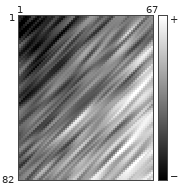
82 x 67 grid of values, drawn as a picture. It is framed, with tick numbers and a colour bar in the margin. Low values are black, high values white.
No row or column stands out. The top left is the ninth with the lowest average. Streaks slant up to the right. There is an overall slope up to the bottom right.
